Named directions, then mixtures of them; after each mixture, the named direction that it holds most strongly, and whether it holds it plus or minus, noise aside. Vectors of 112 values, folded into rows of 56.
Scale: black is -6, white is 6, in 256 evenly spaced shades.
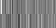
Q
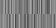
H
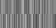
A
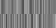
A, minus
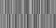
H, plus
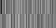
Q, minus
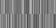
A, plus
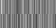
A, plus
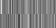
Q, plus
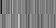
Q, minus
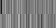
Q, minus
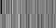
Q, minus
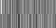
Q, plus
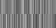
A, plus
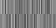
H, plus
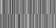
H, minus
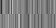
Q, minus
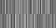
H, minus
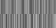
A, minus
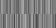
A, plus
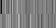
Q, minus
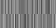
H, plus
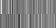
Q, plus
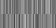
H, minus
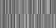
H, minus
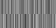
A, minus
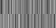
H, plus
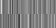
Q, plus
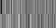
Q, minus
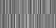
H, minus
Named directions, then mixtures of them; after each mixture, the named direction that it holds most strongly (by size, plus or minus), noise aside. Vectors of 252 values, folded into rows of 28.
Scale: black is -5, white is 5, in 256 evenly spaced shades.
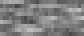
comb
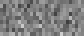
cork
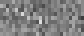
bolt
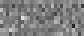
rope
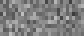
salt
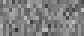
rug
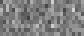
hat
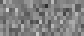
hat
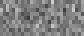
hat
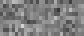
salt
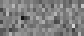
rope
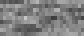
comb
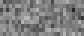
hat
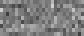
rope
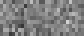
salt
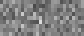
bolt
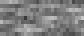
comb
